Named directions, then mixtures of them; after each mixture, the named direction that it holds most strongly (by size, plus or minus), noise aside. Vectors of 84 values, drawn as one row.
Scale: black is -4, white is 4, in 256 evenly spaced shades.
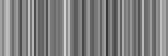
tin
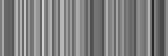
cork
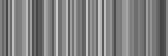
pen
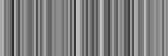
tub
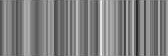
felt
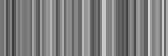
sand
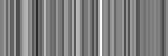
tub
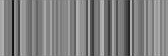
tub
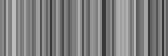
sand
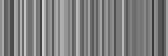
cork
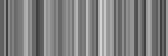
pen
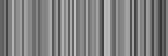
tub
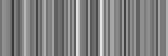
felt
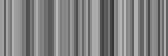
felt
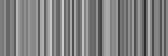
tub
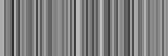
tub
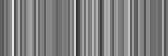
tub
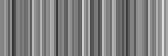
sand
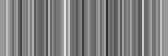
tin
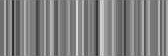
felt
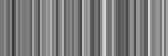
sand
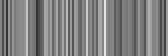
pen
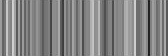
sand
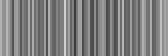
tin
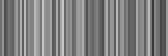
cork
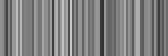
felt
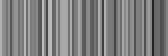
cork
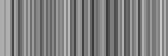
tin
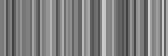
sand
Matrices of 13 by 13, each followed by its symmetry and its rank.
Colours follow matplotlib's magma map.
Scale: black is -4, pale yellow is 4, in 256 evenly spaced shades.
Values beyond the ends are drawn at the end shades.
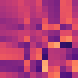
antisymmetric, rank two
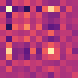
symmetric, rank two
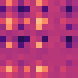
antisymmetric, rank two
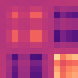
symmetric, rank one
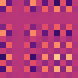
symmetric, rank one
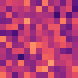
neither, full rank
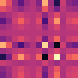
symmetric, rank one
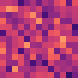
neither, full rank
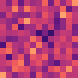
neither, full rank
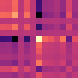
symmetric, rank one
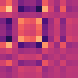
symmetric, rank one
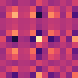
symmetric, rank one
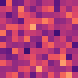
neither, full rank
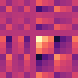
symmetric, rank one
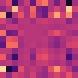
antisymmetric, rank two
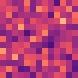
neither, full rank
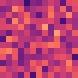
neither, full rank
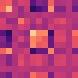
symmetric, rank two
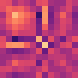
symmetric, rank two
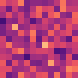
neither, full rank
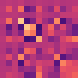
symmetric, rank two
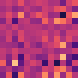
antisymmetric, rank two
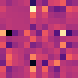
antisymmetric, rank two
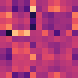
antisymmetric, rank two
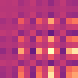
symmetric, rank one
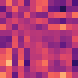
antisymmetric, rank two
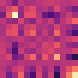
symmetric, rank two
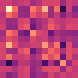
symmetric, rank two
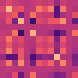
symmetric, rank two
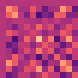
symmetric, rank two
